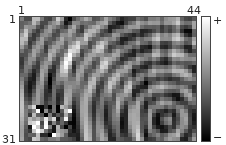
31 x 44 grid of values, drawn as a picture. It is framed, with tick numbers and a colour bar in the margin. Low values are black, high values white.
No row or column stands out. Neither half mirrors the other. An odd patch, rougher than its surroundings, sits in the bottom left. Concentric rings centre on the bottom right. The histogram is bell-shaped. Values change most from cell to cell in the bottom left.
